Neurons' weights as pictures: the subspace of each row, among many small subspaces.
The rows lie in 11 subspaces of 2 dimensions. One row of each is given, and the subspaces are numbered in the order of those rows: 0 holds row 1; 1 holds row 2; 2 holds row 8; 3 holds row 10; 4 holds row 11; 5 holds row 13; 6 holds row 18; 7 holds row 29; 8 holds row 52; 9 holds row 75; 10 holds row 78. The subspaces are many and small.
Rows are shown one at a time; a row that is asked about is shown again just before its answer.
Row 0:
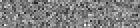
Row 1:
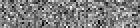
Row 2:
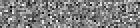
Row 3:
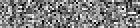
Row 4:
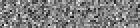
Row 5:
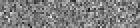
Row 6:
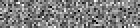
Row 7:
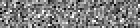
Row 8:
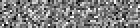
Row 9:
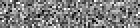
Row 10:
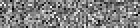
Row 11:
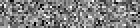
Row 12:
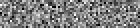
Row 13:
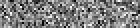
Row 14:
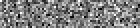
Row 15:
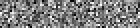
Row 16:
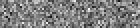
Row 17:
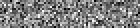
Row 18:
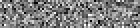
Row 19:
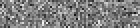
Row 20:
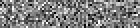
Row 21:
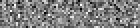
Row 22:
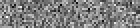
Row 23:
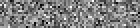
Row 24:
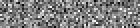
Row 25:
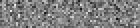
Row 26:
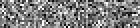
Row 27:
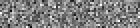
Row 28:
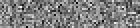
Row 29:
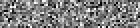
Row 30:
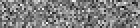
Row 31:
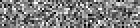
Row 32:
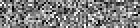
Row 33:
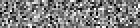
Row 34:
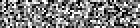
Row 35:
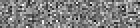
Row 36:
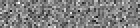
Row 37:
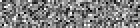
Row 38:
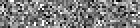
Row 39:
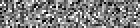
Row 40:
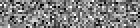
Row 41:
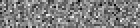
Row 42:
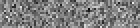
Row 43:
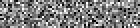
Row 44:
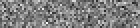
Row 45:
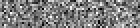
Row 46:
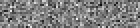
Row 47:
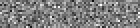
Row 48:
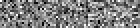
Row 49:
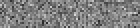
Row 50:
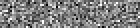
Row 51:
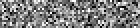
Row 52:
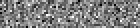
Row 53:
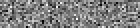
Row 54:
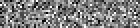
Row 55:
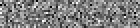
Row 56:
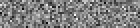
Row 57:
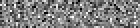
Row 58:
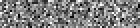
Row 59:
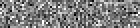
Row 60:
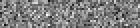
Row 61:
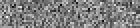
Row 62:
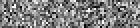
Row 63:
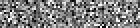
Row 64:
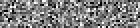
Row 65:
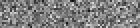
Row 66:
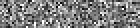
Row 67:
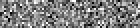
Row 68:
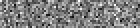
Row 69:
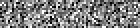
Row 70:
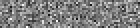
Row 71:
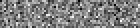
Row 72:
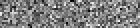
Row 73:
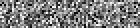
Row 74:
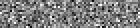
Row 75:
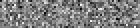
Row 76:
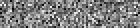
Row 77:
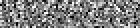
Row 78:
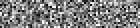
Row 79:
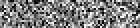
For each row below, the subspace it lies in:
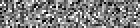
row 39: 8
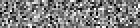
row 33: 0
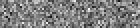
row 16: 5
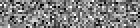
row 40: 4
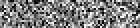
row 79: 5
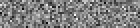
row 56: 10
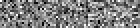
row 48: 8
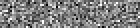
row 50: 7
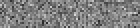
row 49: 0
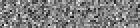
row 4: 2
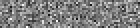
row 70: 1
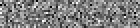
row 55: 9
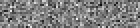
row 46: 7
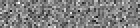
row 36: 2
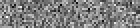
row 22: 1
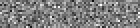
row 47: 4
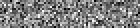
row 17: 6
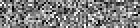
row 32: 3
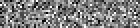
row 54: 9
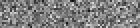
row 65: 10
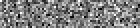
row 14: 8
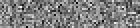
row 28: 1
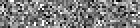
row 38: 4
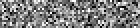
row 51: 10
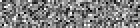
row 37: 2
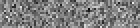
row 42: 7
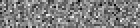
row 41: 8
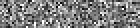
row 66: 7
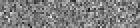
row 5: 5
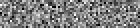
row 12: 10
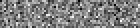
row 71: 8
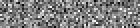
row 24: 2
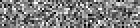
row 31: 6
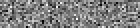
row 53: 7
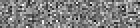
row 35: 1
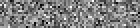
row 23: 4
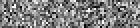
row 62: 7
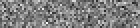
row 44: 10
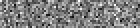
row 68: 8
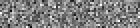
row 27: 5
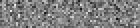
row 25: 9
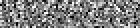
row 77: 9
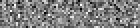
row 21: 9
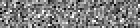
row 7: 6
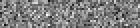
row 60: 6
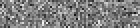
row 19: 0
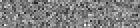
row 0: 6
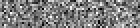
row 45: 0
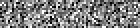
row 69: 3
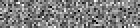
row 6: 2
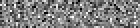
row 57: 9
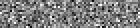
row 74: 4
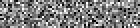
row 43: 2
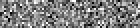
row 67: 5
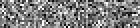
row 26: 0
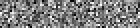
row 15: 5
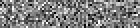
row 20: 3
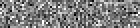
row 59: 0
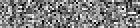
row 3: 1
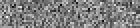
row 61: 1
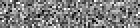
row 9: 6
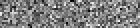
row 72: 10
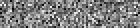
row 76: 3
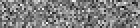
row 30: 10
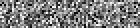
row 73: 3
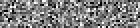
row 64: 7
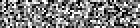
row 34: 8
